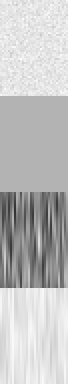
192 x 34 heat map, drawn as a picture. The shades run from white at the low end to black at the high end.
The table splits into 4 rows of 1 panel. Panel 1,1: very low, fine-grained, faint in contrast. Panel 2,1: low, flat. Panel 3,1: middling, streaked downward, strong in contrast. Panel 4,1: very low, streaked downward, faint in contrast.
